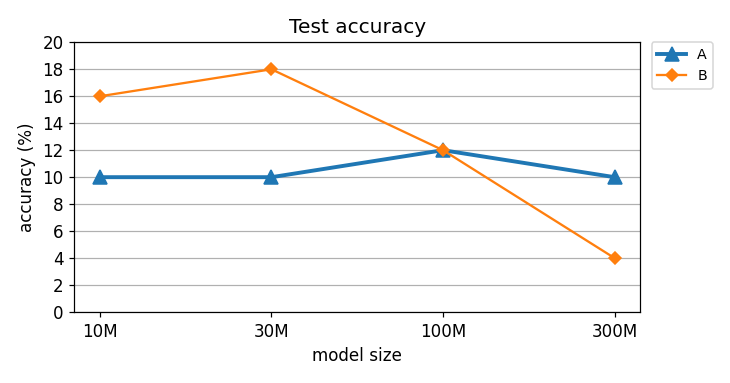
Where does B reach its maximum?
30M
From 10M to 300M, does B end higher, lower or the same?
lower
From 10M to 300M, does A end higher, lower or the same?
the same
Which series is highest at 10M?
B
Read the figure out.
Title: Test accuracy
x-axis: model size, ticks 10M 30M 100M 300M
y-axis: accuracy (%), ticks 0 2 4 6 8 10 12 14 16 18 20
Legend: A, B
Values:
A: 10 10 12 10
B: 16 18 12 4
